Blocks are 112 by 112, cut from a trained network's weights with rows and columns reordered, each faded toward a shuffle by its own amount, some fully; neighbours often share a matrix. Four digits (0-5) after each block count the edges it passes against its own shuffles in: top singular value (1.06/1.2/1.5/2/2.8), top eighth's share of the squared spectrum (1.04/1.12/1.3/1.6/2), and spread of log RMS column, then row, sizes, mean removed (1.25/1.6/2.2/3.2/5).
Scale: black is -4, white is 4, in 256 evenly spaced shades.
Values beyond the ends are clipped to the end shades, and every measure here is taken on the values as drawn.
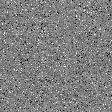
1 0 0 0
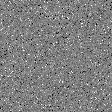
0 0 0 0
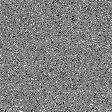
0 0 0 0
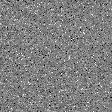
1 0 0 0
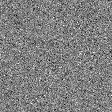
0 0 0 0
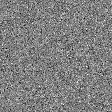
0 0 0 0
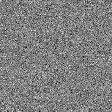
2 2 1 0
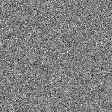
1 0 0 0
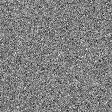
0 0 0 0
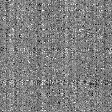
4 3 1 3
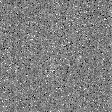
2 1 0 1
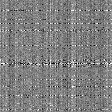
5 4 1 4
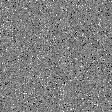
1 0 0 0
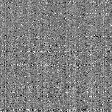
3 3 0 3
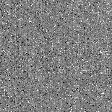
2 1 0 1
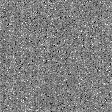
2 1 0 1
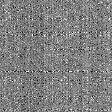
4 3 0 3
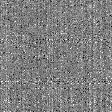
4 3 0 3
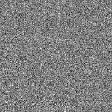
3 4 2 2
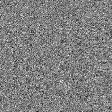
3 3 1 1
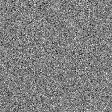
2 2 1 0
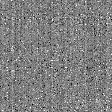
3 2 0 2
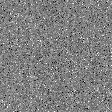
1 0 0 0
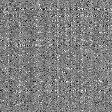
3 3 0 3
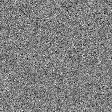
1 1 0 1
